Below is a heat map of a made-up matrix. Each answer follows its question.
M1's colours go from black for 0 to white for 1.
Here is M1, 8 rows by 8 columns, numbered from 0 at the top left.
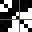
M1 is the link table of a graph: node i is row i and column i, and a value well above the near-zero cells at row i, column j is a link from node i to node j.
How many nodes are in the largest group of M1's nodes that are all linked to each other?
5
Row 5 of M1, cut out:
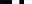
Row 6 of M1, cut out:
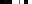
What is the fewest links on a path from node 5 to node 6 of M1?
1
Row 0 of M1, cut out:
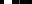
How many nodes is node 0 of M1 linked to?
2
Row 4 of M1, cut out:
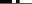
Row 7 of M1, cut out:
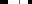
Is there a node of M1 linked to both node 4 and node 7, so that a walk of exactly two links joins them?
yes
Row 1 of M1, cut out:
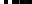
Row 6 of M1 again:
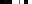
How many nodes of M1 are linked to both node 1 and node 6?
0
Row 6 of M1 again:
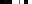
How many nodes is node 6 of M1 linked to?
4
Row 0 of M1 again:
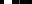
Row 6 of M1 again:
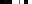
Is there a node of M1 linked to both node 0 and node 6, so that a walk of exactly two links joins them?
no
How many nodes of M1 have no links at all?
0
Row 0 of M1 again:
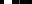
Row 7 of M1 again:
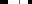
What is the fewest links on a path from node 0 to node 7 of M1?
2
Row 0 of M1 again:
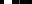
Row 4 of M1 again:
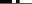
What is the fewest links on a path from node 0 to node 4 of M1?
3
